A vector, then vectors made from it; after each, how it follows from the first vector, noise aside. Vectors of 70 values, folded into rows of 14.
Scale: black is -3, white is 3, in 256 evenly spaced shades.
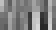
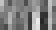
copied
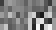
sign-scrambled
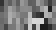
sign-scrambled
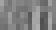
shrunk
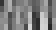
negated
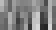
copied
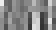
copied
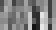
negated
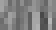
shrunk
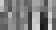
copied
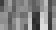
negated
